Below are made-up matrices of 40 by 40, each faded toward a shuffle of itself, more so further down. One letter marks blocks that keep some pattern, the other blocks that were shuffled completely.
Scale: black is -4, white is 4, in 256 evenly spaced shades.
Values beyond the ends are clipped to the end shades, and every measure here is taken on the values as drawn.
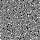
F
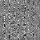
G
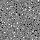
F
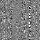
G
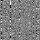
G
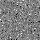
F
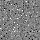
F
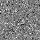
F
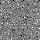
F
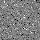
F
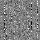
G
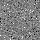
F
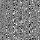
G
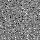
F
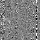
G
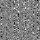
G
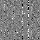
G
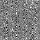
G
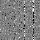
G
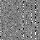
G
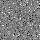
F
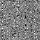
G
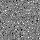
F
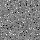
F
